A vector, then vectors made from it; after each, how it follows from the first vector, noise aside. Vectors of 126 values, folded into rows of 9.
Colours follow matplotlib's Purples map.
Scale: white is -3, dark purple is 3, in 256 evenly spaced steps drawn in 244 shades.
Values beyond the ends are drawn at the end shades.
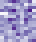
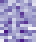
reversed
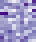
negated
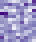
negated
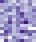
reversed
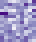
negated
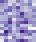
reversed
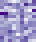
negated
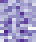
reversed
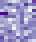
negated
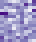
negated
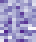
reversed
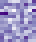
negated
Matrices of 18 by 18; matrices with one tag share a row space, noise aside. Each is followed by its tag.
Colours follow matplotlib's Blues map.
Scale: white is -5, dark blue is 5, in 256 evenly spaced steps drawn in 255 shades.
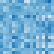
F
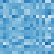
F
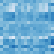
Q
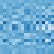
F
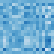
F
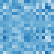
F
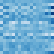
Q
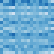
Q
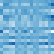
Q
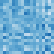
F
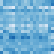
Q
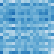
Q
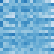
Q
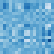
F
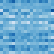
Q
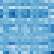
Q
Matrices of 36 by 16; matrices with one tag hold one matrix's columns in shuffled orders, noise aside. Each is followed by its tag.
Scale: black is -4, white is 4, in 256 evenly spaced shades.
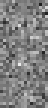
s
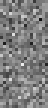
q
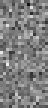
s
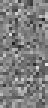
q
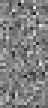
s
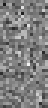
s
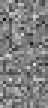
q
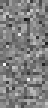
q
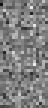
s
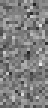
s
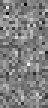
s
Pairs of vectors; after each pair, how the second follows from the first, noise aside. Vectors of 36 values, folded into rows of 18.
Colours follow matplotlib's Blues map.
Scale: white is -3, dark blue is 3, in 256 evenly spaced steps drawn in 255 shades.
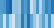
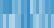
shrunk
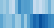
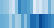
copied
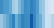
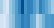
reversed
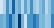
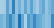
shrunk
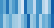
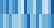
copied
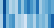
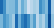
reversed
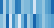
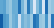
reversed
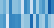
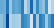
negated
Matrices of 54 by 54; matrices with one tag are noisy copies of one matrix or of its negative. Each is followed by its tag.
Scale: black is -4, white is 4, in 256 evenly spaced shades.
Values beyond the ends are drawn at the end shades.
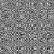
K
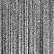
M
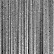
M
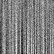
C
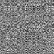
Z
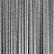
M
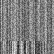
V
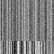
V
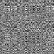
Z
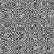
K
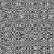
K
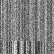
V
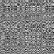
Z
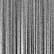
C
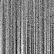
C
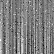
C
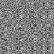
K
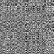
Z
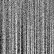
C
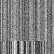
V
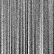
M
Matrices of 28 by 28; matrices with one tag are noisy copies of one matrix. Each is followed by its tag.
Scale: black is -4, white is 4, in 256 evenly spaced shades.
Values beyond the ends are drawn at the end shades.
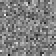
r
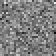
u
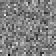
r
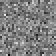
r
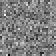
r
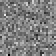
r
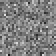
r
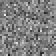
r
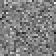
u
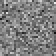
u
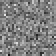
r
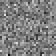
r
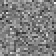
u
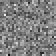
r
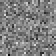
r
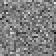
u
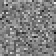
u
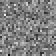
r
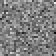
u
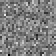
r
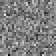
r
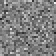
u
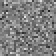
u
